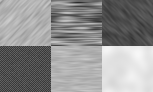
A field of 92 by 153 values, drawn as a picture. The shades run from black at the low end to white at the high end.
It is made of 2 by 3 panels. Panel 1,1: high, slanting up to the right, faint in contrast. Panel 1,2: middling, streaked across, strong in contrast. Panel 1,3: low, slanting down to the right, faint in contrast. Panel 2,1: low, checkered. Panel 2,2: high, streaked across, faint in contrast. Panel 2,3: very high, smooth, faint in contrast.
